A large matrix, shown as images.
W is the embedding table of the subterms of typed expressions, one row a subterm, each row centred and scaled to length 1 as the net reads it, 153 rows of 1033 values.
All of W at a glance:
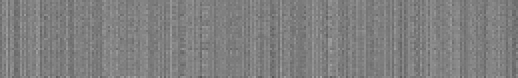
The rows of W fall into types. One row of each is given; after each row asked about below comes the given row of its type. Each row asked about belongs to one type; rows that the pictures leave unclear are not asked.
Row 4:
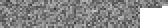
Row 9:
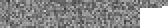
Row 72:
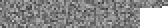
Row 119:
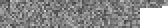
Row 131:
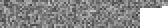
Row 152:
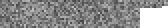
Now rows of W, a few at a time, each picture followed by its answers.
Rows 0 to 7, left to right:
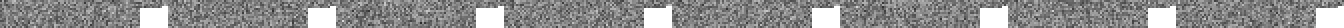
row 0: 131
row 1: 72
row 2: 72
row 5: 4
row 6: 9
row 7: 152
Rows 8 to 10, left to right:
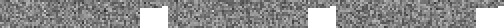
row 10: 72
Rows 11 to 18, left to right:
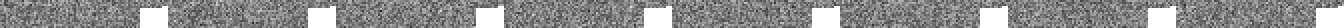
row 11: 131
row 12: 72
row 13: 4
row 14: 119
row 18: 119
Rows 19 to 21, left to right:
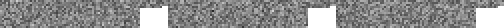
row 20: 4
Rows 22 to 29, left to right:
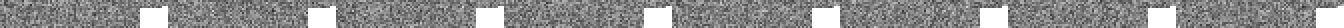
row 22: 131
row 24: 152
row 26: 131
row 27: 4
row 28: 4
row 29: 9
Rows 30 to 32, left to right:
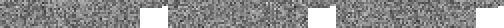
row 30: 4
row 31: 4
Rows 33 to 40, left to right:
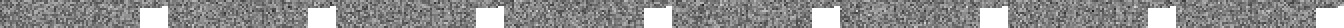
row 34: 152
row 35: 72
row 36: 119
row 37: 72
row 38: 152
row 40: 9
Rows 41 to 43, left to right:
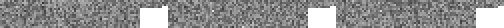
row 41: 4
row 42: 131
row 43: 9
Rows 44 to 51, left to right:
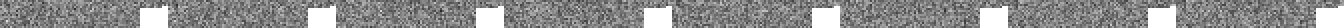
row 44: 119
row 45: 119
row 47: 152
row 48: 131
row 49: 72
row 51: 119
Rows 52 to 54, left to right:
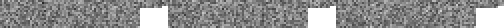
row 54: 152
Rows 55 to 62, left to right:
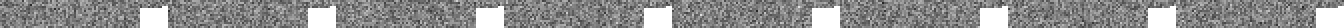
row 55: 4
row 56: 131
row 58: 152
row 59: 119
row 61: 9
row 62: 72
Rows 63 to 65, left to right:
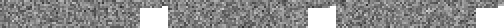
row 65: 119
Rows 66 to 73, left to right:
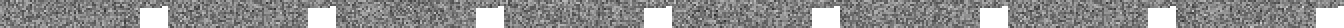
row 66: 72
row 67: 72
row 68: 152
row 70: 72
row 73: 152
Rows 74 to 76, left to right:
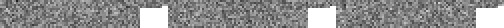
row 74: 4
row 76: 119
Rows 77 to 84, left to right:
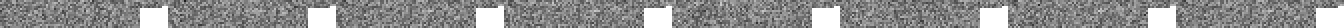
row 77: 4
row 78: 4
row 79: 4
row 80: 131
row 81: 72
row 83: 119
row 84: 4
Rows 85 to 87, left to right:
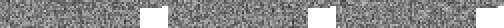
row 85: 9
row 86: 72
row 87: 131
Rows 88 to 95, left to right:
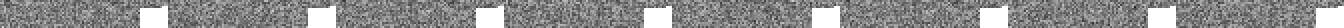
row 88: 131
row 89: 152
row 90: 9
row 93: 9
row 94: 72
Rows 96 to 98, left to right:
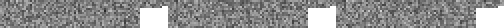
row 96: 72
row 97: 9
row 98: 119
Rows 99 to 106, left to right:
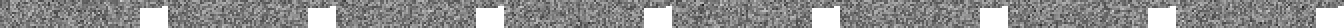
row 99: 119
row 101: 4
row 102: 9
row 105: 152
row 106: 72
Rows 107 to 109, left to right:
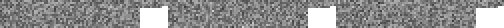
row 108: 131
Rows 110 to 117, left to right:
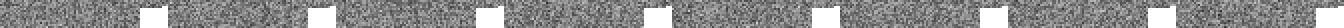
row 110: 4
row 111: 152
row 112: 9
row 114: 152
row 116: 4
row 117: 72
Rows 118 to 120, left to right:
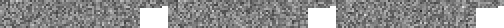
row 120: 119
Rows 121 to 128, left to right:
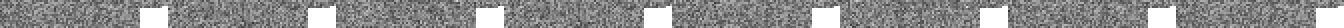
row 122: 9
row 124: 9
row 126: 9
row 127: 131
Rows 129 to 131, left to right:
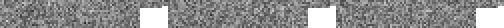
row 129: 72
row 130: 119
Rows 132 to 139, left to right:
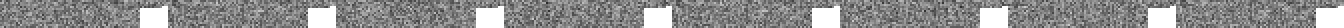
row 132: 9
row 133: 131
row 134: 152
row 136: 131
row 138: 4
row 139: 131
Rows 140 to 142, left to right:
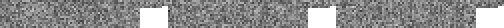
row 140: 152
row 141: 131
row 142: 4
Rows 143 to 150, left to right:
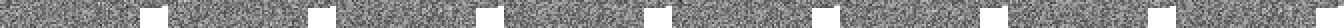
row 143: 4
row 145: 119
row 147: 4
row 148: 4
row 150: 119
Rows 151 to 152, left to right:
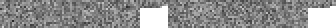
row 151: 9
